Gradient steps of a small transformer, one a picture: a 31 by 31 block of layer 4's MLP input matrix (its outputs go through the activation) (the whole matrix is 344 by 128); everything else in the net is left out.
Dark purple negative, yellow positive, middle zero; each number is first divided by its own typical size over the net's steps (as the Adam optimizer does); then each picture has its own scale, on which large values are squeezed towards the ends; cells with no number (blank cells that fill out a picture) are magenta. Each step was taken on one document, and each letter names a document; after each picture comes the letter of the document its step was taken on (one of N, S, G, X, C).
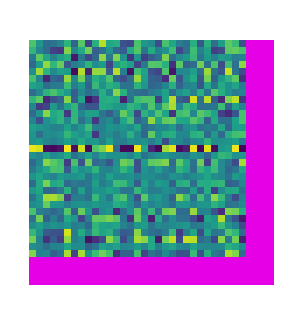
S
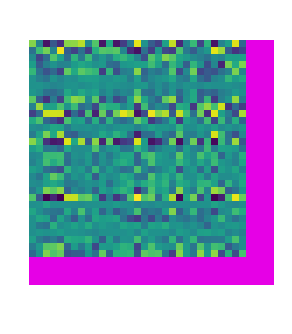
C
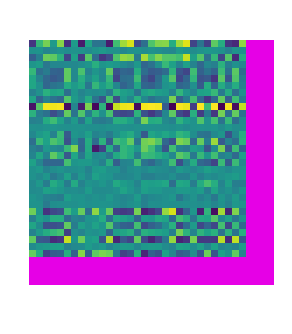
C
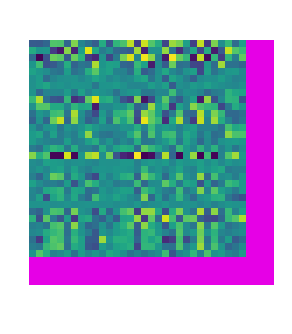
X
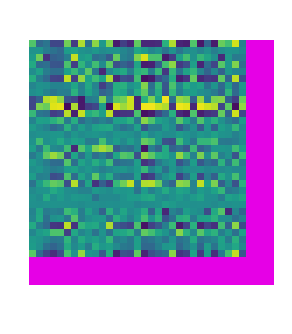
C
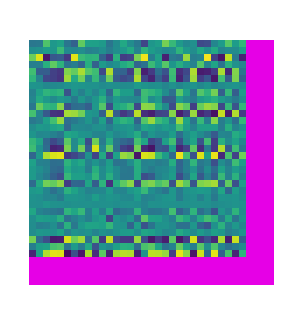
C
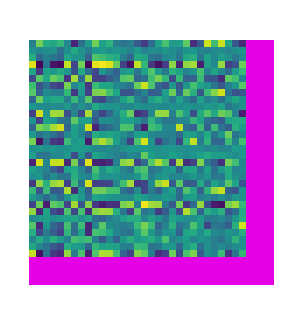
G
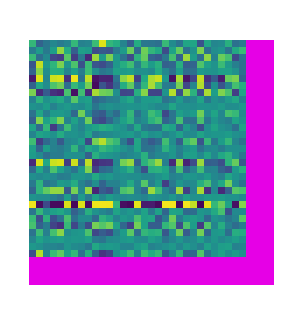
G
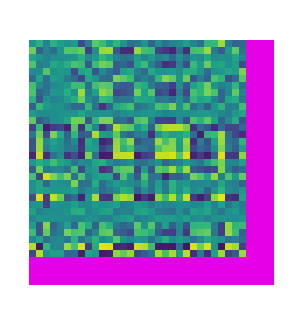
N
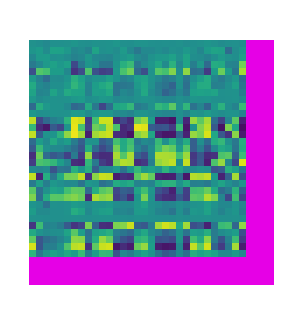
N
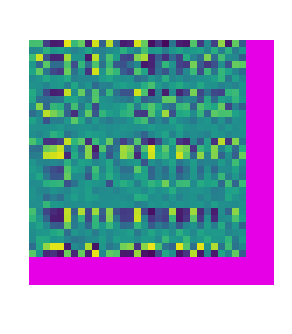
C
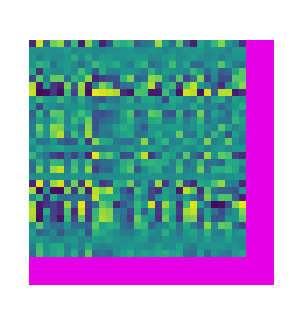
G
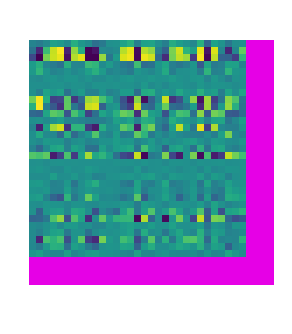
X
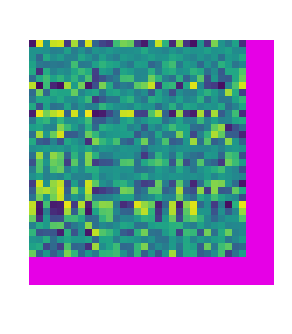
G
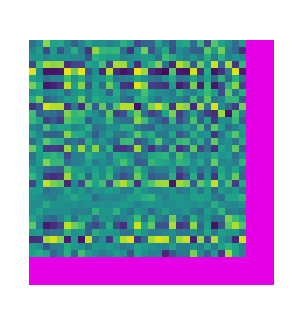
S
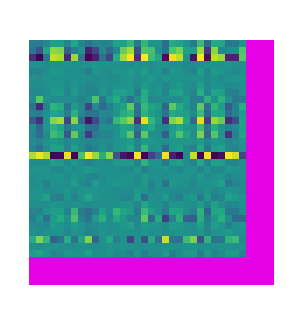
X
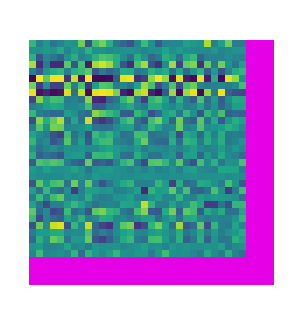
G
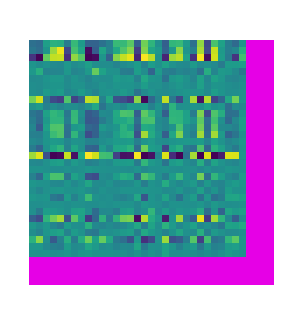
X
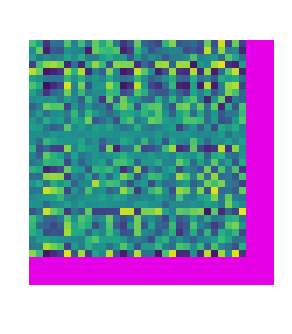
S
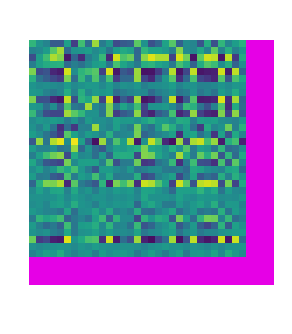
C
